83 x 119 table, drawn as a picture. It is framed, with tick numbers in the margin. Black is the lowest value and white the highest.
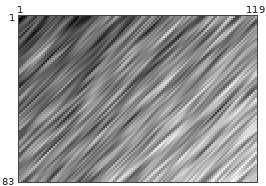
Ninth with the lowest average: top left. Ninth with the highest average: bottom right. Slope: up to the bottom right. Odd rows or columns: none.
